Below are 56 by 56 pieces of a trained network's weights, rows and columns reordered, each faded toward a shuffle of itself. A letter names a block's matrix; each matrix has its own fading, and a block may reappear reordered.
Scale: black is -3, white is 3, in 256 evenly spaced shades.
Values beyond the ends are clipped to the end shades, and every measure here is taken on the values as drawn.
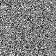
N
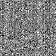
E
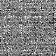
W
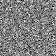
N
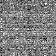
W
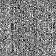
E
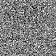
N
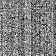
E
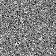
N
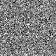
N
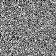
N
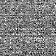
W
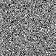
N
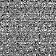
W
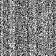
E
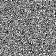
N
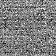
W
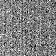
E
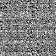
W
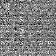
W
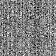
E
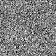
N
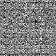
W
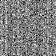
E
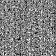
E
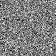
N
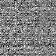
W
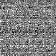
W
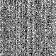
E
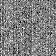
E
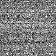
W
